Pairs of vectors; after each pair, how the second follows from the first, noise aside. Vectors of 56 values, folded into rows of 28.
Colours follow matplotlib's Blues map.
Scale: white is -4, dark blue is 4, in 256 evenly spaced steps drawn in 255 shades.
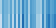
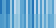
reversed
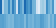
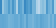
shrunk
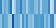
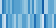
reversed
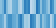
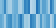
copied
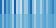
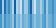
copied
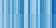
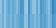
shrunk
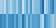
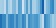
copied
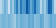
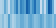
copied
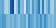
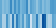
reversed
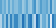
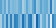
copied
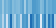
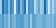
reversed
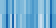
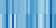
copied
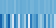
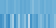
shrunk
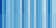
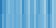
shrunk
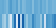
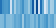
reversed
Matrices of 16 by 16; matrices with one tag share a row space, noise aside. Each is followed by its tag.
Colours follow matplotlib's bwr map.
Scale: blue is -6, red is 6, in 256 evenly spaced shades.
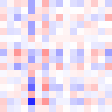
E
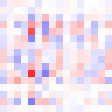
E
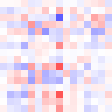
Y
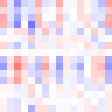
E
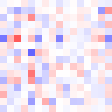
E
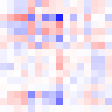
Y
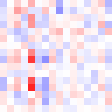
E
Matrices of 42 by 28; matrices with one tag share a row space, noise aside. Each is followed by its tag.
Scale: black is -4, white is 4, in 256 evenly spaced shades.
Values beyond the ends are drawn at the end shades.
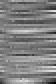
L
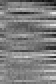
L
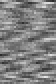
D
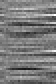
L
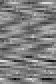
D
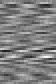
D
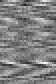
D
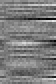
L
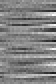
L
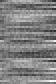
L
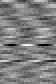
D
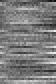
L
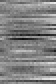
L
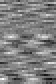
D
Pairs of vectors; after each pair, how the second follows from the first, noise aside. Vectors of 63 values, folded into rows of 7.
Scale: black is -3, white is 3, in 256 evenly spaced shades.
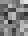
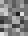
reversed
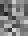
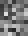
sign-scrambled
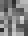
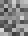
sign-scrambled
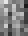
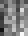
reversed
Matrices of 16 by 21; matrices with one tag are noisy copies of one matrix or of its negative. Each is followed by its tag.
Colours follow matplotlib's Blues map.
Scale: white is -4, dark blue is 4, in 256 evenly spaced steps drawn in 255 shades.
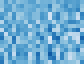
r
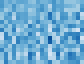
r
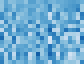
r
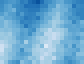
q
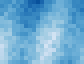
q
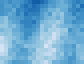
q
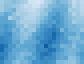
q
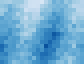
q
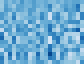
r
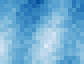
q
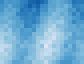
q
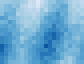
q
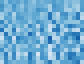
r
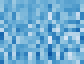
r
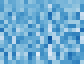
r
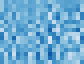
r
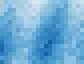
q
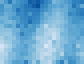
q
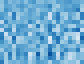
r
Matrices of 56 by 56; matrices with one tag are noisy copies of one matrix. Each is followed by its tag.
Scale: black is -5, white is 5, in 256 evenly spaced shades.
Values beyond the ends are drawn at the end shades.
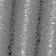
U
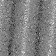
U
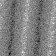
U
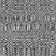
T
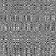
T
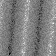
U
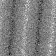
U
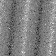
U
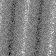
U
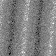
U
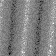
U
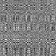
T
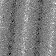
U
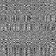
T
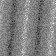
U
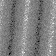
U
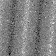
U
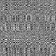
T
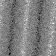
U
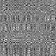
T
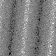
U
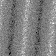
U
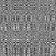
T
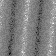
U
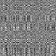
T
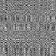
T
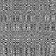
T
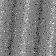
U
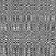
T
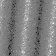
U
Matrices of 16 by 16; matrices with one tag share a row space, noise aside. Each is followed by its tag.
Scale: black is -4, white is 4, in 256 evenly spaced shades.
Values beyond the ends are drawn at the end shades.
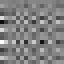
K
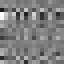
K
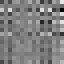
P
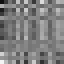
K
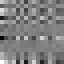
K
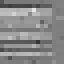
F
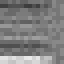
F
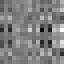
P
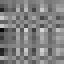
K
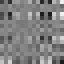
P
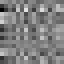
K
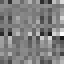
P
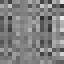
P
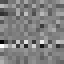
K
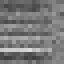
F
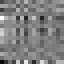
K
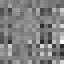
P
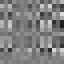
P
